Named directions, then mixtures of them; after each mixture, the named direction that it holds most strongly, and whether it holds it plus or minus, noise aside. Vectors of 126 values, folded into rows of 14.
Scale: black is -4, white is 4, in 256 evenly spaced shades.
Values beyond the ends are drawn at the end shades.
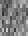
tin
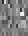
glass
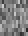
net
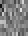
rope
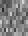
tin, plus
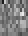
glass, plus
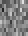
rope, plus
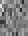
rope, minus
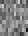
net, plus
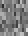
net, minus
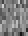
net, plus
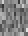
net, minus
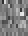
glass, plus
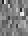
glass, plus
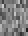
net, plus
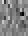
glass, minus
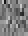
glass, minus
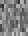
net, minus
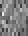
tin, minus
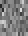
rope, plus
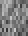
tin, minus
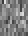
glass, plus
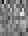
glass, plus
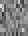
rope, minus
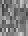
tin, plus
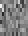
rope, minus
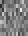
rope, plus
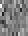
rope, minus
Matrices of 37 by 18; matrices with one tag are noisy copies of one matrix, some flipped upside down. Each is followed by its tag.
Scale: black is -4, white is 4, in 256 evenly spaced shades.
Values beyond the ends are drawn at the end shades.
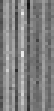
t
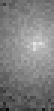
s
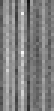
t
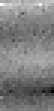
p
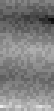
p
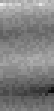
p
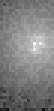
s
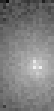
s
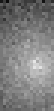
s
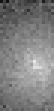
s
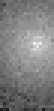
s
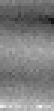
p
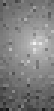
s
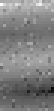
p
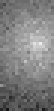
s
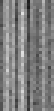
t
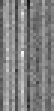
t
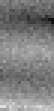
p
